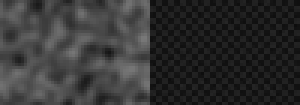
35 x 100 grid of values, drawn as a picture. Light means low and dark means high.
It is made of 1 by 2 panels. Panel 1,1: high, blotchy. Panel 1,2: very high, checkered, faint in contrast.
